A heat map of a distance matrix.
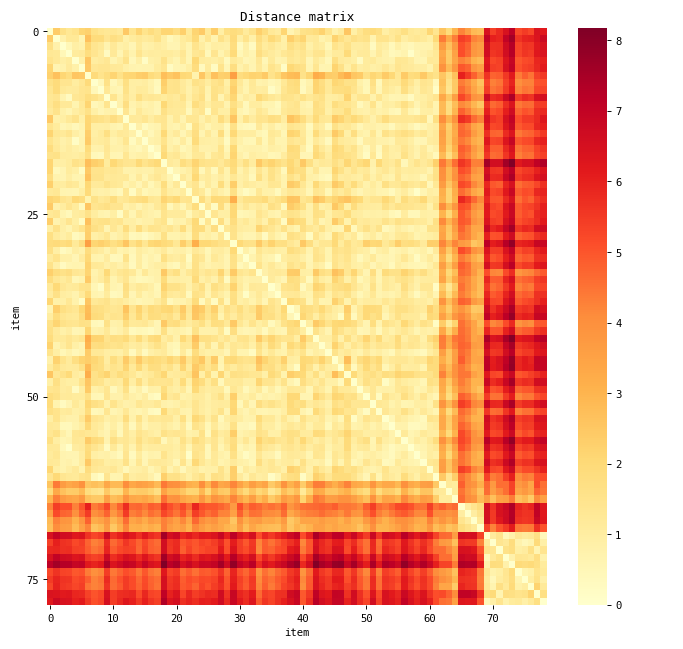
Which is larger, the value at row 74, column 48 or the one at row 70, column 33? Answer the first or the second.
the first
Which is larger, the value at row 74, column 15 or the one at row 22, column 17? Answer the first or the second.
the first
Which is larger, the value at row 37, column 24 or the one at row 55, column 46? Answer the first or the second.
the second
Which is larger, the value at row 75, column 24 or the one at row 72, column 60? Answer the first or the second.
the second
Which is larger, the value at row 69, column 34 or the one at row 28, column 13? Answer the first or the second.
the first
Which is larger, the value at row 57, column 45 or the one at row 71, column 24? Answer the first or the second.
the second
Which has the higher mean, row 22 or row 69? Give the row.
69
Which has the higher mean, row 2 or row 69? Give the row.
69
